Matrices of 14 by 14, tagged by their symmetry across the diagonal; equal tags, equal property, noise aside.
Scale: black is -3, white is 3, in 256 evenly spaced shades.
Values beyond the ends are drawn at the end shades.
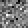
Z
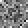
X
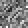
X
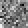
Z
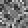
X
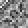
X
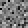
X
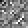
X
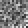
X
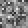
X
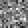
Z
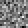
Z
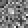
X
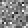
X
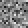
Z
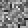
X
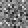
X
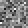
Z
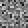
Z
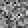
Z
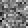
Z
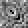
X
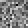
Z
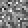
X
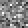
Z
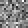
Z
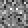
Z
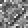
X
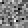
Z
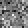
Z
